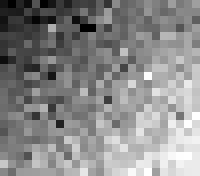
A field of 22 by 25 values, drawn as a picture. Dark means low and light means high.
Ninth with the lowest average: top left. Slope: up to the bottom right. Stripes: none. Ninth with the highest average: bottom right. Grain: fine. Odd rows or columns: none.
